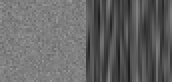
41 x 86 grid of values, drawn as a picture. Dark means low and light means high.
The table splits into one row of 2 panels. Panel 1,1: middling, fine-grained, faint in contrast. Panel 1,2: low, streaked downward.
